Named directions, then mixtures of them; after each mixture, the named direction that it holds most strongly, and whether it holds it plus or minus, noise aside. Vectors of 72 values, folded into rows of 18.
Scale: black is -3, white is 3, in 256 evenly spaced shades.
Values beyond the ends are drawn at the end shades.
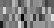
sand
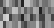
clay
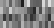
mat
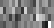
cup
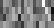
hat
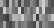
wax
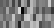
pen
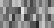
pen, minus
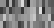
mat, minus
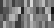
hat, plus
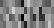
clay, plus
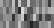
pen, minus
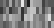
mat, minus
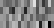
cup, minus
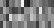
clay, minus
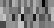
hat, minus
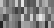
clay, minus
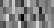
clay, plus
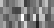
clay, minus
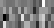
clay, minus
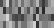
wax, minus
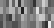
cup, plus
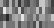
wax, plus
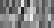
pen, plus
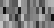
sand, minus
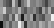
sand, plus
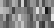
hat, minus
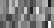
cup, plus
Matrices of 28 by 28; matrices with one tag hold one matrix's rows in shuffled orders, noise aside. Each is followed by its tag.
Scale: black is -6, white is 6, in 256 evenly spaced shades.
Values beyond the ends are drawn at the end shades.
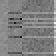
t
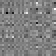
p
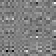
p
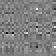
p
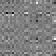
p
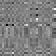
p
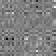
p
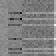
t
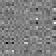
p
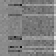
t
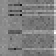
t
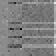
t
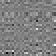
p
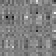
p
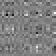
p
